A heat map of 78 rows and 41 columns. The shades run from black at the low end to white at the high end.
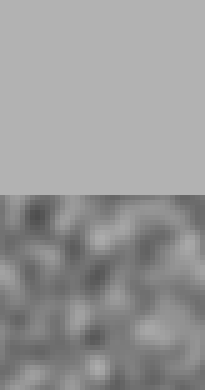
The table splits into 2 rows of 1 panel. Panel 1,1: high, flat. Panel 2,1: middling, blotchy.
